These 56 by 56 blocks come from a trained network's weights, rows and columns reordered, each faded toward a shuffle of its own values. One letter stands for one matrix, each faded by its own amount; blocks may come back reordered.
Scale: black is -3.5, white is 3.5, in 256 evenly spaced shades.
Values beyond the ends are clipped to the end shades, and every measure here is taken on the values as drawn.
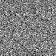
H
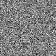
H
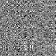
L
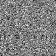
H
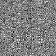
L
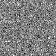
H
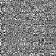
L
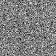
H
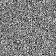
H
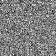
H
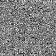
H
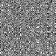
L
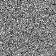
H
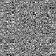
L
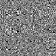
L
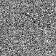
H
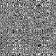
L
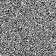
H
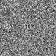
H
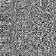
L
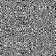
L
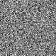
H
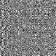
L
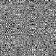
L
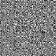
L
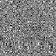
L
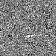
L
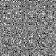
L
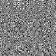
L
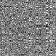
L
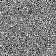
H
